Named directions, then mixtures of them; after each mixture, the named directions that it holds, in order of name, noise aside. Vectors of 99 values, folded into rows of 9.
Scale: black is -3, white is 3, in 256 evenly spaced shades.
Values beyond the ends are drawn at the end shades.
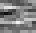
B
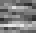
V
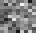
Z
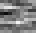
B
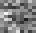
B, Z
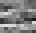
B, V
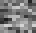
V, Z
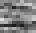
V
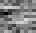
B, Z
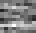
V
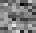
V, Z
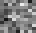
Z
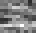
V, Z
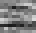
V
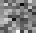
Z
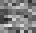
V, Z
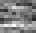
V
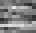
V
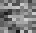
B, Z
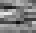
B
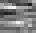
B, V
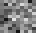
Z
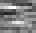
B, V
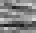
V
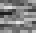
B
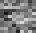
B, Z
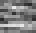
V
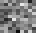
Z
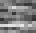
V
